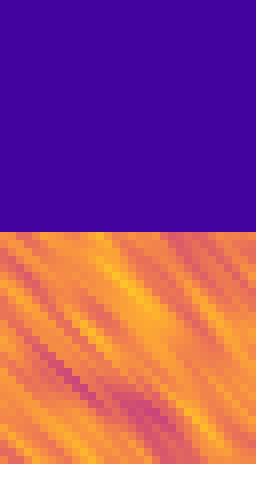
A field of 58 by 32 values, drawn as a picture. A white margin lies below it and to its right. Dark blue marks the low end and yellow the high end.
It is made of 2 by 1 panels. Panel 1,1: very low, flat. Panel 2,1: high, slanting down to the right.
